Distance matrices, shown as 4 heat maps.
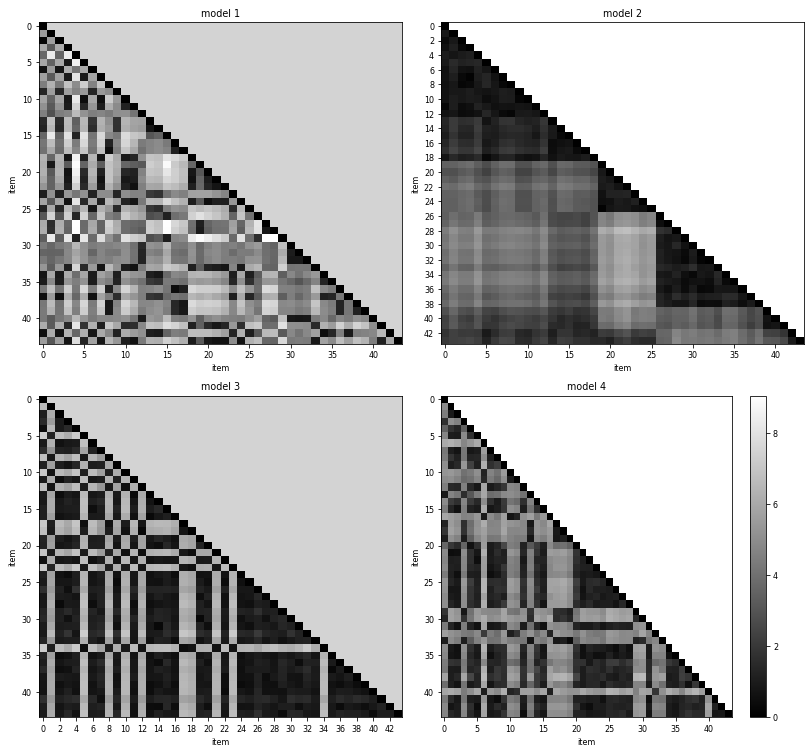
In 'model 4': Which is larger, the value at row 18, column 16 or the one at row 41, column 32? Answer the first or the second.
the first
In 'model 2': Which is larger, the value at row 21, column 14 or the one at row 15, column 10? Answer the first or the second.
the first
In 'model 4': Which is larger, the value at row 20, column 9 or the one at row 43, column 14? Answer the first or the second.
the first
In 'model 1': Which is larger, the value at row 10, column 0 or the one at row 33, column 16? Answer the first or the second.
the second
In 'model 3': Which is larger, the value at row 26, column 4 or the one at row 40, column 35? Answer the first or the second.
the first
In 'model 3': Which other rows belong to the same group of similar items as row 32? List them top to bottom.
0, 2, 3, 4, 6, 7, 9, 11, 13, 14, 15, 16, 19, 20, 22, 24, 25, 26, 27, 28, 29, 30, 31, 33, 35, 36, 37, 38, 39, 40, 41, 42, 43
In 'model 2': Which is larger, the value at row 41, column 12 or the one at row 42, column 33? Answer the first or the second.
the second
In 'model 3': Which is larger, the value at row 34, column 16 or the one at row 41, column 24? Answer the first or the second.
the first
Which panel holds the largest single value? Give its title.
model 1
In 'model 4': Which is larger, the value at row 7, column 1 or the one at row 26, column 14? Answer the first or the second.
the second
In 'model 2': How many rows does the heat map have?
44
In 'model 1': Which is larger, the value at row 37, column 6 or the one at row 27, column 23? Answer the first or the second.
the second
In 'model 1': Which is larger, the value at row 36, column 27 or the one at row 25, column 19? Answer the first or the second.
the first
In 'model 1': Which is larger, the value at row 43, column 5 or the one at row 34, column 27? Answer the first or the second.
the second
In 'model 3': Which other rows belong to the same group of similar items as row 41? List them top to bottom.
0, 2, 3, 4, 6, 7, 9, 11, 13, 14, 15, 16, 19, 20, 22, 24, 25, 26, 27, 28, 29, 30, 31, 32, 33, 35, 36, 37, 38, 39, 40, 42, 43
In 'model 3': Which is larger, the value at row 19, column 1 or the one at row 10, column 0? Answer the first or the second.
the second
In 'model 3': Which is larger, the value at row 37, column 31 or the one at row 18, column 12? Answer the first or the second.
the first
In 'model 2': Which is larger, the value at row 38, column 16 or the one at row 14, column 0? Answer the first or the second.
the first
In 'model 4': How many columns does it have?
44
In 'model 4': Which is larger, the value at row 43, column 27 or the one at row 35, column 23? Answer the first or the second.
the first
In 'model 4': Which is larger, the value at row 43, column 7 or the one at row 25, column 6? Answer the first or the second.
the second
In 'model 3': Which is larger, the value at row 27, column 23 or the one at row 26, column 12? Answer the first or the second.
the first
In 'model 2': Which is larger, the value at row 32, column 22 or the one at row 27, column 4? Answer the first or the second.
the first
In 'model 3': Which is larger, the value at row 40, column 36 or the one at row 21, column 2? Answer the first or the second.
the second
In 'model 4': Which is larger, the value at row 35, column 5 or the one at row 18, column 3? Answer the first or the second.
the second
